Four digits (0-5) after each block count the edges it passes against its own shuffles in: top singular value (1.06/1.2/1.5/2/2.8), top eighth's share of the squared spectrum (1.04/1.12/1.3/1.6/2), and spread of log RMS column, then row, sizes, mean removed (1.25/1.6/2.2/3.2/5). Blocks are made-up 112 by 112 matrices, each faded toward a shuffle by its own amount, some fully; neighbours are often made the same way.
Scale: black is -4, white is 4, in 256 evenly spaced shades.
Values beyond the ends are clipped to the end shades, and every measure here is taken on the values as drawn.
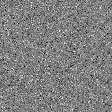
2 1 0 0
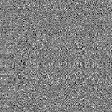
4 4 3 2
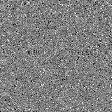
3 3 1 1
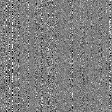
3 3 4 0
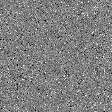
0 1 1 0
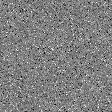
0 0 0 0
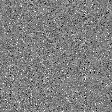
1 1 2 0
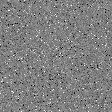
0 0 0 0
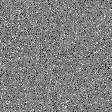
0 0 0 0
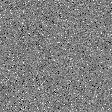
0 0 0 0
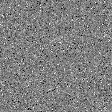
0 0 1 0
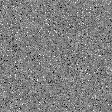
0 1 1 0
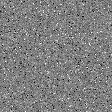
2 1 0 0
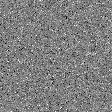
1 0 0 0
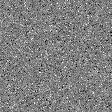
0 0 0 0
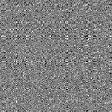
5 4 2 3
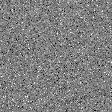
1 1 0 0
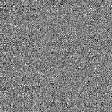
4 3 2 2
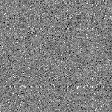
4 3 1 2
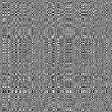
5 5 4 4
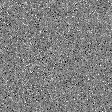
0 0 0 0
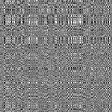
5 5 4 4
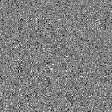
4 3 2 2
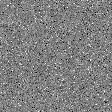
0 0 0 0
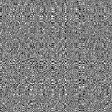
5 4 3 3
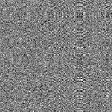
5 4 3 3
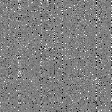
4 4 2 1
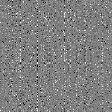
4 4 3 1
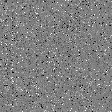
3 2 1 0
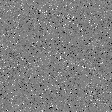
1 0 0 0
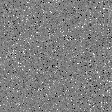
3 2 1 0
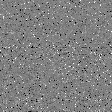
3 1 0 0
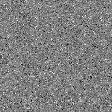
3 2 0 1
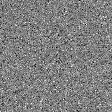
2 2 0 0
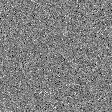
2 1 0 0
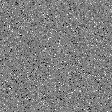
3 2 0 0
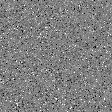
2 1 0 0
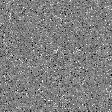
3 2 0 1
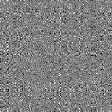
5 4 3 3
